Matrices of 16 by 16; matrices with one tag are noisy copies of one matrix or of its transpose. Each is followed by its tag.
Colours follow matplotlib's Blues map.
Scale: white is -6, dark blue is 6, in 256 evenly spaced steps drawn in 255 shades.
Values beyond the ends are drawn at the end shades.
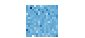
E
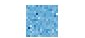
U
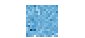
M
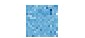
M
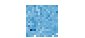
M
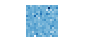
U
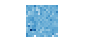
M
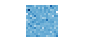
E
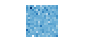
E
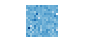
U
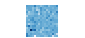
M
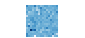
M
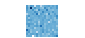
E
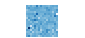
U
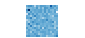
E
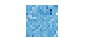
M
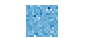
U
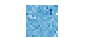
M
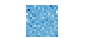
E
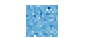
U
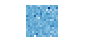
U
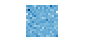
E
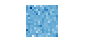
E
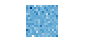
E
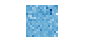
M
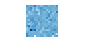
M
